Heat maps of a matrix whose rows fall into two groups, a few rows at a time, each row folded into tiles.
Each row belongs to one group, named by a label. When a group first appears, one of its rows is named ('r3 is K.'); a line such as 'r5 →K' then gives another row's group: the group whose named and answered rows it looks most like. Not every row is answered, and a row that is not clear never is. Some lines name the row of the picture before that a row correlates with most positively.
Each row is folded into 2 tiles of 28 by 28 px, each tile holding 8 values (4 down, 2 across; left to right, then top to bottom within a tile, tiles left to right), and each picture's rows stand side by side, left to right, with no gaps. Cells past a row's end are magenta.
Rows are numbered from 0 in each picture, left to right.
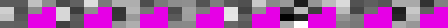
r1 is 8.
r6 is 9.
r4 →8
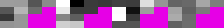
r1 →9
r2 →8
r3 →8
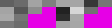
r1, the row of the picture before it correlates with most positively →0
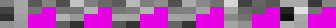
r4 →9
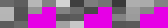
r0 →8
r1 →9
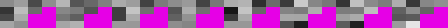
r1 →9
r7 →9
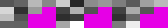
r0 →8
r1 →9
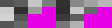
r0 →8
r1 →9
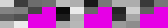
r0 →9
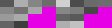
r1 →9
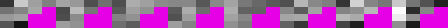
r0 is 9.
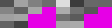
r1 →9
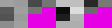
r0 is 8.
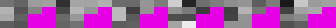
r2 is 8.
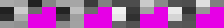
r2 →8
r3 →8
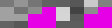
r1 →8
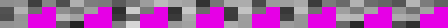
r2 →9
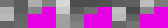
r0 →8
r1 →9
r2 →8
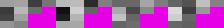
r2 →8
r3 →8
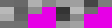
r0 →8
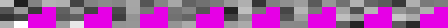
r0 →9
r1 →9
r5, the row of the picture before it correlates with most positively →1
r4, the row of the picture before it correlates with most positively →1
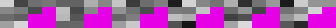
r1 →8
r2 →9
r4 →9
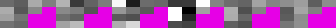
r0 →8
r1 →9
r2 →9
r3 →8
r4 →8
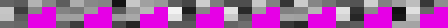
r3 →8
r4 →8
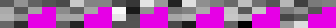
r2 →8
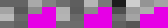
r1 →8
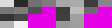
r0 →9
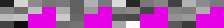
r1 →8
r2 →9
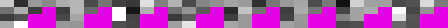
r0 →9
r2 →8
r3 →9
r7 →8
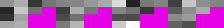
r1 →9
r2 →9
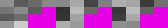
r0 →9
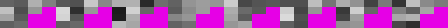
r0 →8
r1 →8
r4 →9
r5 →8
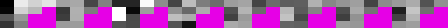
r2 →8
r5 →8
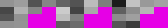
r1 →8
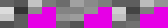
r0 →8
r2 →8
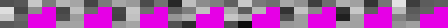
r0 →8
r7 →9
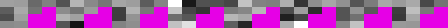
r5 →9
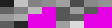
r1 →9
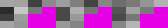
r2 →9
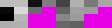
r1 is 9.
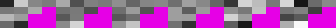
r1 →9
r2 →9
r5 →9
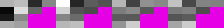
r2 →9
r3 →9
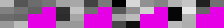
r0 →9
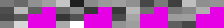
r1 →9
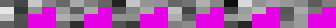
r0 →8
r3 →8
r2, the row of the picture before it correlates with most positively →3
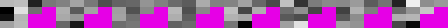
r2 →8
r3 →8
